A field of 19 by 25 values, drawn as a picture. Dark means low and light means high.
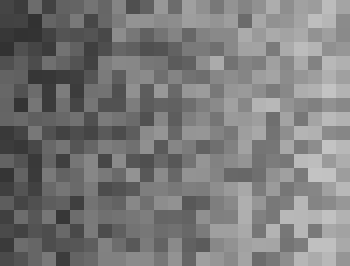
The texture is fine-grained noise. The field climbs toward the right. On average the colour sits 50% of the way up the scale. The top left is the ninth with the lowest average. No single row or column stands out from its neighbours. No regular stripes run through it.
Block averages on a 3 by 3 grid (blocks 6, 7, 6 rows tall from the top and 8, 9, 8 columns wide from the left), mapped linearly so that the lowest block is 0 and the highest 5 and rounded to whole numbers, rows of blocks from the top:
035
135
135
